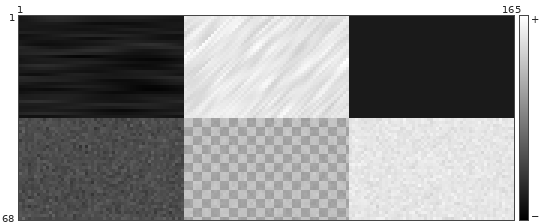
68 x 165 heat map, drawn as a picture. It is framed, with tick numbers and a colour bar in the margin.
The table splits into 2 rows of 3 panels. Panel 1,1: very low, streaked across, faint in contrast. Panel 1,2: very high, slanting up to the right, faint in contrast. Panel 1,3: very low, flat. Panel 2,1: low, fine-grained, faint in contrast. Panel 2,2: high, checkered. Panel 2,3: very high, fine-grained, faint in contrast.
